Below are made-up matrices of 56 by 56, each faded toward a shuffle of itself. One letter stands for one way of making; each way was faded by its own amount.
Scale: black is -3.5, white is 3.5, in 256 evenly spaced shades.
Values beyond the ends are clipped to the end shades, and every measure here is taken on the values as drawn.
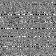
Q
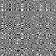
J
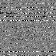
Q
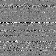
Q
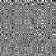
J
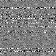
Q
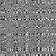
J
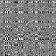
J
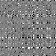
J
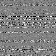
Q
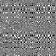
J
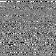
Q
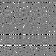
J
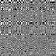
J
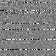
Q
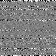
Q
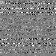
Q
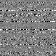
Q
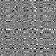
J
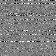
Q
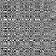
J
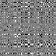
J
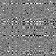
J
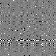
J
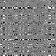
J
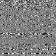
Q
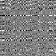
J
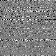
Q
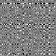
J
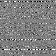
Q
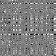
J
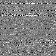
Q
